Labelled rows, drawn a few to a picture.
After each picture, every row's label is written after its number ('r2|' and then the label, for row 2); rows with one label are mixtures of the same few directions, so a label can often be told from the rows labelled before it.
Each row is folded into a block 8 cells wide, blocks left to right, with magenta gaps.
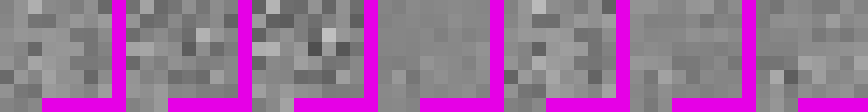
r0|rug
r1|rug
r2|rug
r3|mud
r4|rug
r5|mud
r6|mud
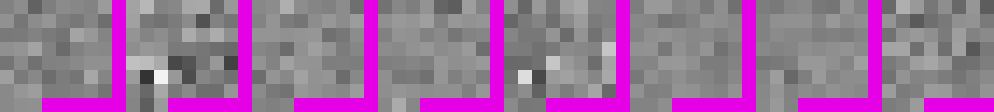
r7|rug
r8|mud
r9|rug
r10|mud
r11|mud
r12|rug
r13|mud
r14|rug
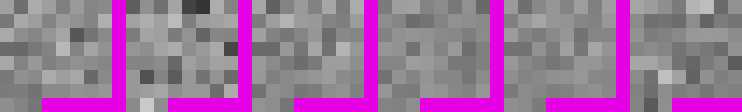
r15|rug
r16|mud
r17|rug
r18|rug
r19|rug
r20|mud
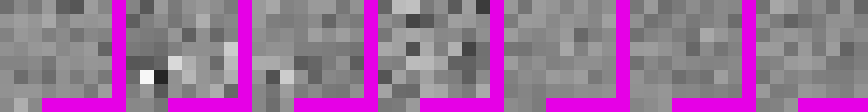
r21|mud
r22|mud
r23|mud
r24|rug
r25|rug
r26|rug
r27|rug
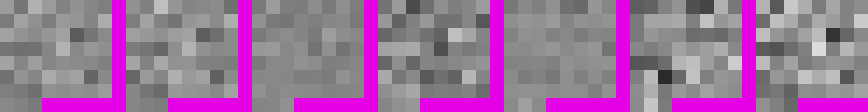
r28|rug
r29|rug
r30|rug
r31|rug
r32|mud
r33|mud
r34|rug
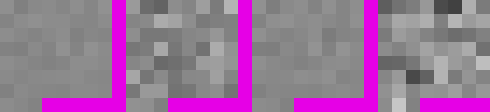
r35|rug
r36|rug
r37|rug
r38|mud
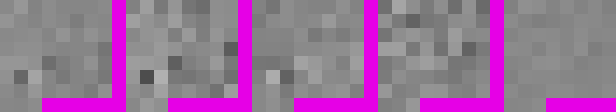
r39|mud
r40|mud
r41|mud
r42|rug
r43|rug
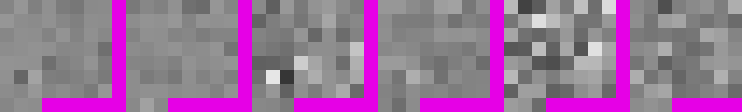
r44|mud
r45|mud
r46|mud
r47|mud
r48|rug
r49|rug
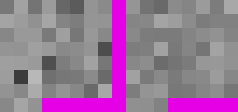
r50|mud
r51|rug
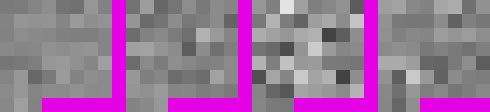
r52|mud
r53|rug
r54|rug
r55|mud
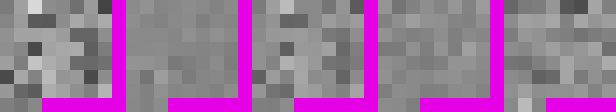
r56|rug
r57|mud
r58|rug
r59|rug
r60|mud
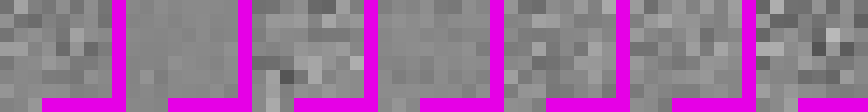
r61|rug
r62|mud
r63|mud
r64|mud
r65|rug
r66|rug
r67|rug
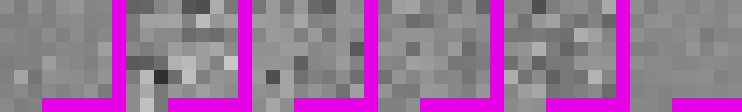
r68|mud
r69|mud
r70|mud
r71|rug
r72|rug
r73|rug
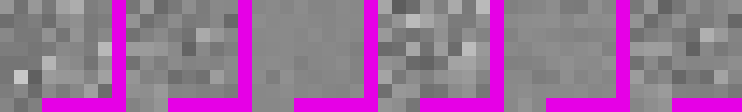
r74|mud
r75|rug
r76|mud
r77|rug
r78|mud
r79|rug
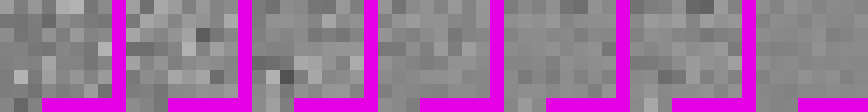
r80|mud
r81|rug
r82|mud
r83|rug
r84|mud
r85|mud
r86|rug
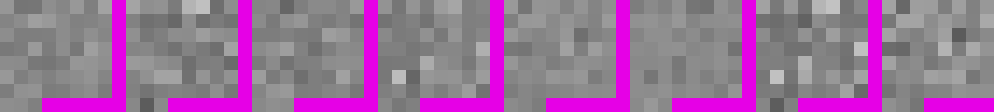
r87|rug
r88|mud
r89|rug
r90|mud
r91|rug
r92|mud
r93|mud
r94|rug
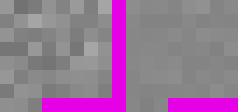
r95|rug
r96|mud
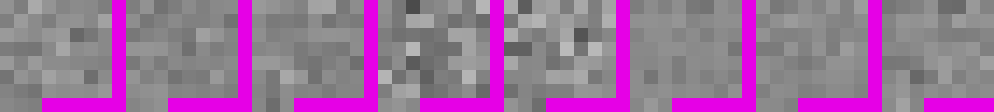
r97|rug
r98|rug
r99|mud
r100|rug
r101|rug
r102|mud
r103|rug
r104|mud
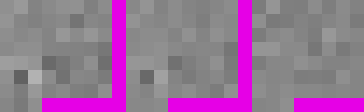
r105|mud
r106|mud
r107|rug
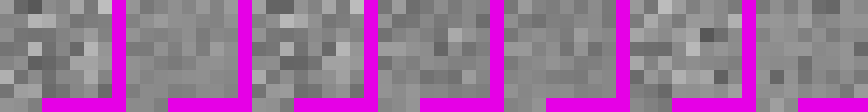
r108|rug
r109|rug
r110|rug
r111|rug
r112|rug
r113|rug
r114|mud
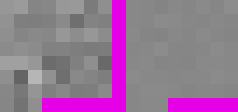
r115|mud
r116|rug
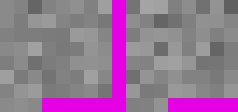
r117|rug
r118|rug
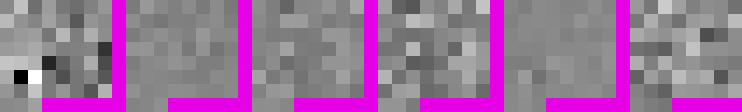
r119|mud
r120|rug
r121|rug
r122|rug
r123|mud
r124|rug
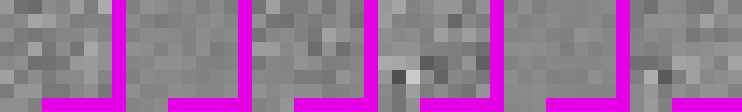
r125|rug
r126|rug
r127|rug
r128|mud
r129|rug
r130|mud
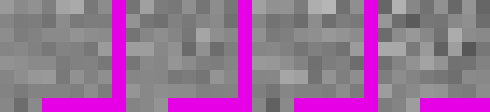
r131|mud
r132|rug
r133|mud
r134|rug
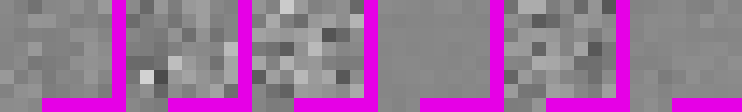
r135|rug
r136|mud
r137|rug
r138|mud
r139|rug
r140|mud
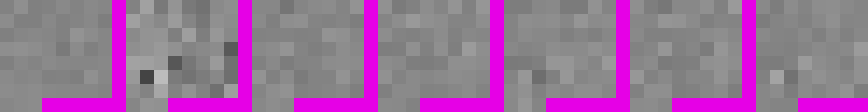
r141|rug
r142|mud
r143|rug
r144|rug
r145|mud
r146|rug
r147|mud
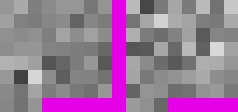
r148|mud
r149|rug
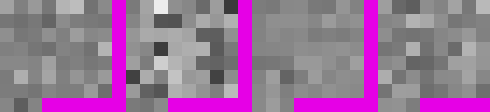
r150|mud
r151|rug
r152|mud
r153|rug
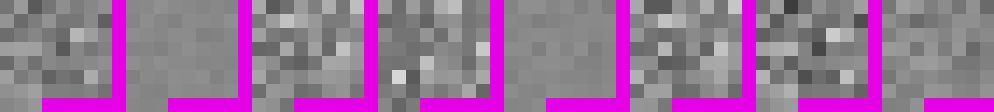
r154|rug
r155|rug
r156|rug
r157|mud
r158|rug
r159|rug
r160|rug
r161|rug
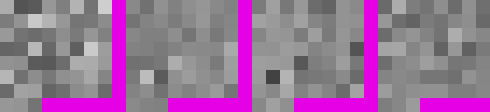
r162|rug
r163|mud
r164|mud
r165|rug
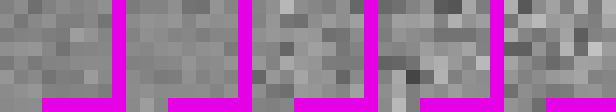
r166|rug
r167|mud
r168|rug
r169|mud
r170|rug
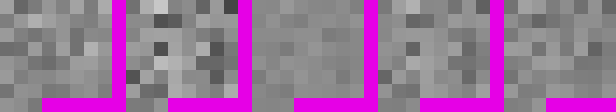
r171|rug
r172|rug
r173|rug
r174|rug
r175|rug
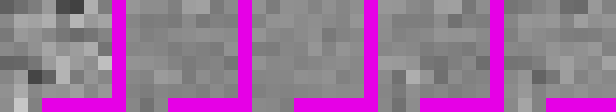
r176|mud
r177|mud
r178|rug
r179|mud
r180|mud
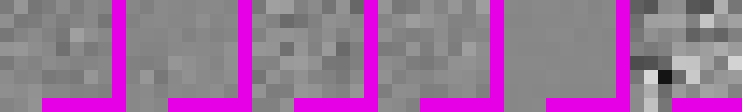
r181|rug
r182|mud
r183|rug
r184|rug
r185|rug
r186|mud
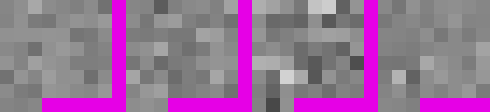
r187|rug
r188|rug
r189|mud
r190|mud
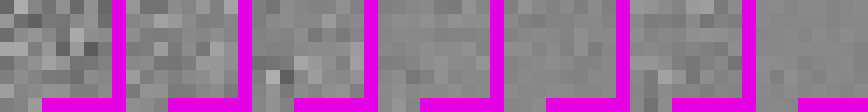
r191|rug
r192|rug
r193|mud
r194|mud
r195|rug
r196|mud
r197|mud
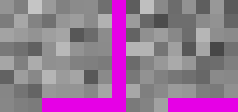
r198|rug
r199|rug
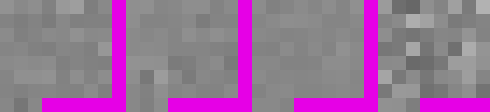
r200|mud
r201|mud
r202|rug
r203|rug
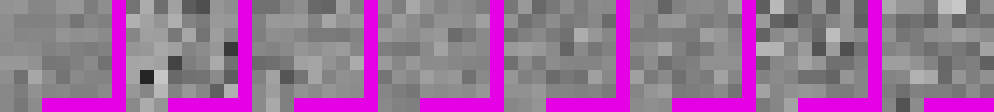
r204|mud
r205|mud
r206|mud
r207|rug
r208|rug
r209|rug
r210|rug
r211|mud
